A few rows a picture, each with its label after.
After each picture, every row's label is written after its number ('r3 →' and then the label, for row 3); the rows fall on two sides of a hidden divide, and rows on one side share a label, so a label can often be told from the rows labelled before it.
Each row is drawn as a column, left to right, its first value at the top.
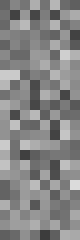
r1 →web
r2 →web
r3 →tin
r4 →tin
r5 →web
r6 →tin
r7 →web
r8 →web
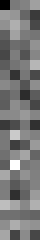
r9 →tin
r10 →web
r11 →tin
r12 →tin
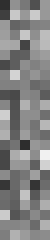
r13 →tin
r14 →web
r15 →web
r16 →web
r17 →web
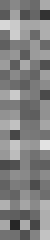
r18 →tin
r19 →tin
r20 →tin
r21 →tin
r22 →tin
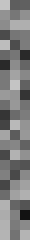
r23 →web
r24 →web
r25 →tin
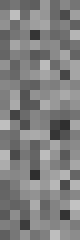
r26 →web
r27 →web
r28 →tin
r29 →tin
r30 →web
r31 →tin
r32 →tin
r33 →web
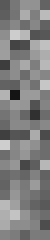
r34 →tin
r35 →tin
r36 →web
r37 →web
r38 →web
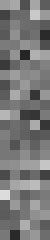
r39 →tin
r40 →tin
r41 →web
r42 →web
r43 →web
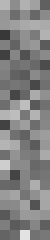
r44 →tin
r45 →tin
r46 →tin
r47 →tin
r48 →tin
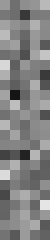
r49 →web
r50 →tin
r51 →tin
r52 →web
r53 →tin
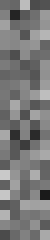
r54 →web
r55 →tin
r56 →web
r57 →tin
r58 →web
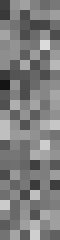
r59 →tin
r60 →web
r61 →tin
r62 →web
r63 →web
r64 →web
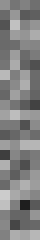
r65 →tin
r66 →tin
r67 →tin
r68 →tin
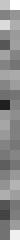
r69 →tin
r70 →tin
